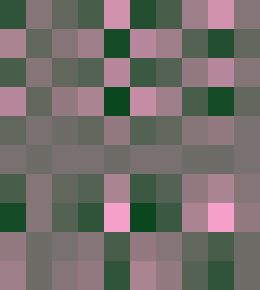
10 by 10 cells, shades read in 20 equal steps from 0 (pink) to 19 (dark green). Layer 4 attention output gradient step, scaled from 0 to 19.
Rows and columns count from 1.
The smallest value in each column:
5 9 8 6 0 4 7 6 0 8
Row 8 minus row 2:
12 -3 4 9 -18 14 8 -7 -17 -4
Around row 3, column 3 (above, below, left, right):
9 8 9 13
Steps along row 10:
up down down up down up up up down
